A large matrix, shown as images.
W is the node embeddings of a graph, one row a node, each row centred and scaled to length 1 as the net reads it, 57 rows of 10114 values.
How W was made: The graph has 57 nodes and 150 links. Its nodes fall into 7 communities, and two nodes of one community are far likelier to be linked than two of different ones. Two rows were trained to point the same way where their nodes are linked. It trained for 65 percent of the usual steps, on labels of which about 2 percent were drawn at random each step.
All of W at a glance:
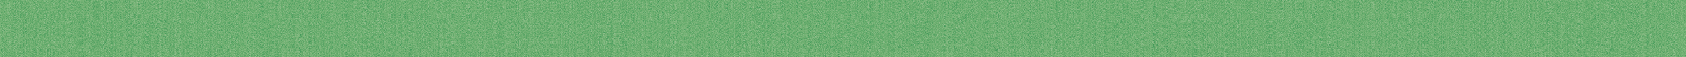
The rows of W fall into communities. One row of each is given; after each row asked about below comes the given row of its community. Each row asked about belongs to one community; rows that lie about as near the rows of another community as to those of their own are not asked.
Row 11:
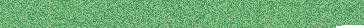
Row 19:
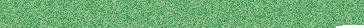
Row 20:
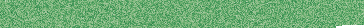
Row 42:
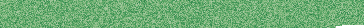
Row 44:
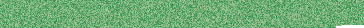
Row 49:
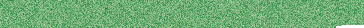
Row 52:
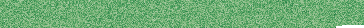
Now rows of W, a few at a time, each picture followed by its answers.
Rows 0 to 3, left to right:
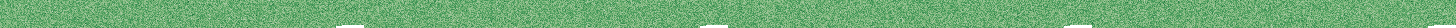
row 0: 11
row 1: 19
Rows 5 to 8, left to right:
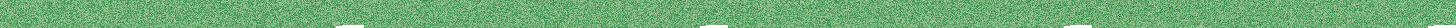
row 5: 42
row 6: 11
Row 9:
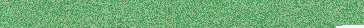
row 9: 42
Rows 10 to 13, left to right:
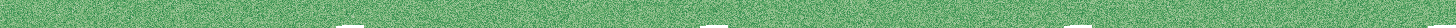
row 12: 20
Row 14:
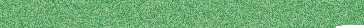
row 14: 19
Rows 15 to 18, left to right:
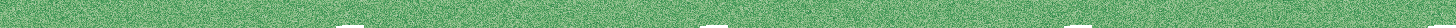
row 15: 19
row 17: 19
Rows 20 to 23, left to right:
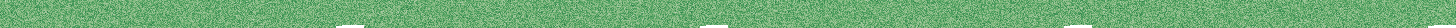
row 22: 52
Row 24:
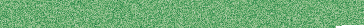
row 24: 44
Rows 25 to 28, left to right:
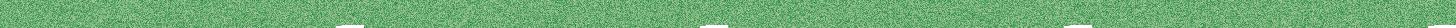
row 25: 42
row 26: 49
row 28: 52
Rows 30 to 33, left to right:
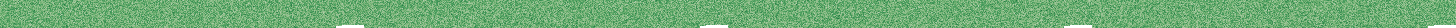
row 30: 49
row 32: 52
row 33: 44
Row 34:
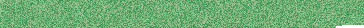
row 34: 49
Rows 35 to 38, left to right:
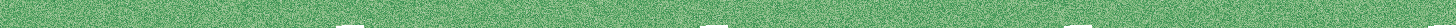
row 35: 49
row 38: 11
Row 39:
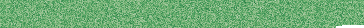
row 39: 20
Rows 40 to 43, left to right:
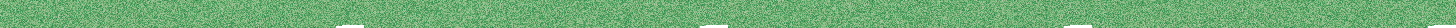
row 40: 49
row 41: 42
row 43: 42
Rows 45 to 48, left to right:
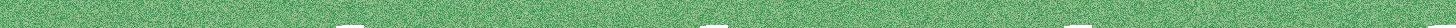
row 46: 11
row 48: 42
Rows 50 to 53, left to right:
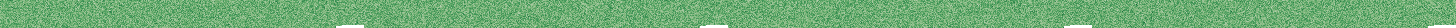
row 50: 42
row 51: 49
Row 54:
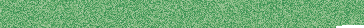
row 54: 49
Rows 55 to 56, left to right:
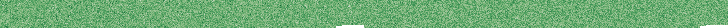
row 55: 44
